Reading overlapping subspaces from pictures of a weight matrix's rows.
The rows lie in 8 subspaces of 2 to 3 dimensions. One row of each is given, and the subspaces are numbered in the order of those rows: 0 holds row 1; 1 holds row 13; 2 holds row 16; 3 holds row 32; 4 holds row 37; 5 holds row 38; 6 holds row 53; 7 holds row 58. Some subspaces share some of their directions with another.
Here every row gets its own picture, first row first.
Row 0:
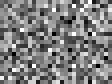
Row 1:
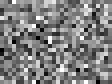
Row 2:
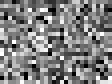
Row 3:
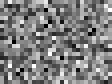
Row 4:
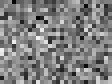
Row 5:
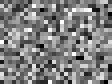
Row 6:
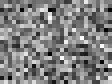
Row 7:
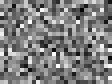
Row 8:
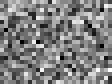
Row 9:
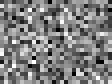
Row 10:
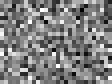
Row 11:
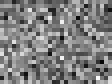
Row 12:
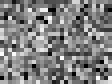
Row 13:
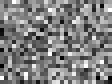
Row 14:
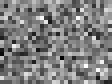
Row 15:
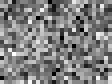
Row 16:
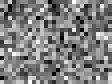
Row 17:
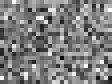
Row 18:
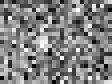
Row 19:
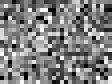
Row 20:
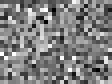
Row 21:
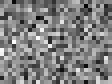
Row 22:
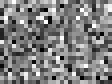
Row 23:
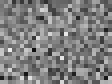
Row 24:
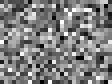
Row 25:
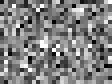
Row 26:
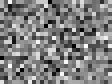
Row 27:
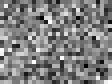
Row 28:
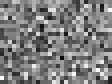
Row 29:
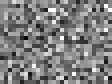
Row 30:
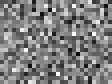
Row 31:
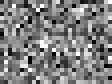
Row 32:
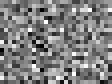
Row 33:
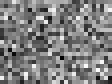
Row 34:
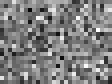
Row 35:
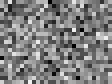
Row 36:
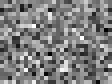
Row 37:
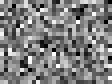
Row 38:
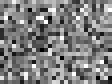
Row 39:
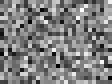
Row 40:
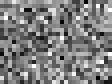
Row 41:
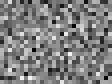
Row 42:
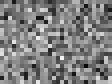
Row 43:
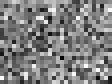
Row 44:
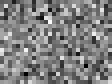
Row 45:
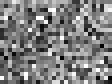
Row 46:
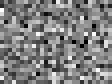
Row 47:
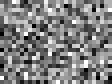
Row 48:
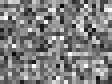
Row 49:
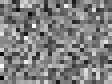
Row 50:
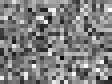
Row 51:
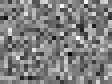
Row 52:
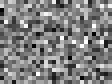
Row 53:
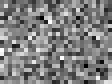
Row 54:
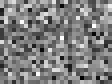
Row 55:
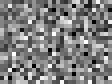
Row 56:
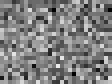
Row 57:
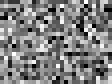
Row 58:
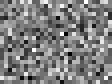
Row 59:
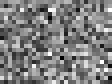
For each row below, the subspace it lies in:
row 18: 4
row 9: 3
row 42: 0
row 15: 2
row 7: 4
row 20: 1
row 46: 5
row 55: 6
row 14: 6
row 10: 4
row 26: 2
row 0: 6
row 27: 6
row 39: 4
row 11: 3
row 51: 7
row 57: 7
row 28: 5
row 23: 7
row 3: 2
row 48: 7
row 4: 0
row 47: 1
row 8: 3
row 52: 5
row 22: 5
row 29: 6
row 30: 6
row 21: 0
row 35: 2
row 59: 0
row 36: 0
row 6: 0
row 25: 4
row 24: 3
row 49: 1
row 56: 6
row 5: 3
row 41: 7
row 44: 6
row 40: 3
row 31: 4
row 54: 5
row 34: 2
